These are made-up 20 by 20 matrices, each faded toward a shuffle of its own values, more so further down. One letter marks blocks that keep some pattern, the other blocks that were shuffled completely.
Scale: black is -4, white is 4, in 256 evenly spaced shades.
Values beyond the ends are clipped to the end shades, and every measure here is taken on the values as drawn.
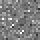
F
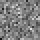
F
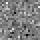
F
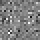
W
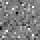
F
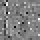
W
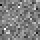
F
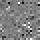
W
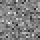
F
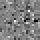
W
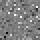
F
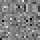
W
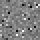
F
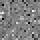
F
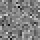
F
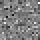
F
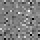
W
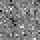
F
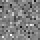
F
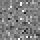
W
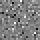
F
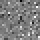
F
